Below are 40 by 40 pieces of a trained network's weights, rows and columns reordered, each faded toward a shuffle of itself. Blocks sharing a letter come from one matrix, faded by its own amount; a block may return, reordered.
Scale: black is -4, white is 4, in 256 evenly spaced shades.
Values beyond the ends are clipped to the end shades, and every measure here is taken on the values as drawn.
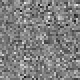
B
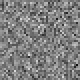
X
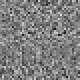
X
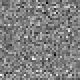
B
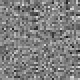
X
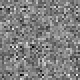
B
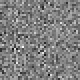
X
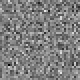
X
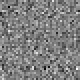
B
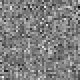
B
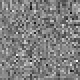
X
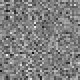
X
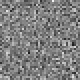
X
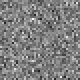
B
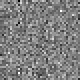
X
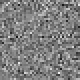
B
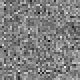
X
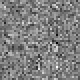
X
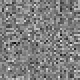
X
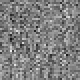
X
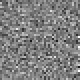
B
